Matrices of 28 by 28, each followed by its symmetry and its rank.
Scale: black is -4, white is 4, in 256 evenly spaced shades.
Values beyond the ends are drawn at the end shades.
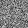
neither, full rank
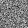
neither, full rank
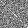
symmetric, full rank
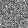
symmetric, full rank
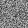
neither, full rank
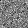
symmetric, full rank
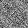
symmetric, full rank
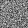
symmetric, full rank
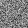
neither, full rank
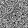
symmetric, full rank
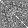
symmetric, full rank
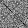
symmetric, full rank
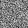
neither, full rank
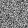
neither, full rank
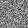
neither, full rank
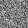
neither, full rank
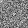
symmetric, full rank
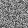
neither, full rank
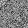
symmetric, full rank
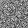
symmetric, full rank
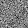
symmetric, full rank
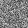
neither, full rank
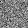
neither, full rank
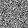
neither, full rank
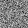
neither, full rank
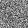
neither, full rank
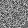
symmetric, full rank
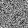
symmetric, full rank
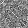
symmetric, full rank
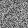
neither, full rank
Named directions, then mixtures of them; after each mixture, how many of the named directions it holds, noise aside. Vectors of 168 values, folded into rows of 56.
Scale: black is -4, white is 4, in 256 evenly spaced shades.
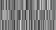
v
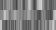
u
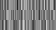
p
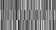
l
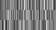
two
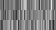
three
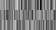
three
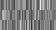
one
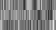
three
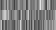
two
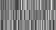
two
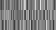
three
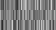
two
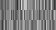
two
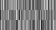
two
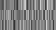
three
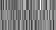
two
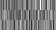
two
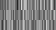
two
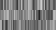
two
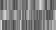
two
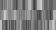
one
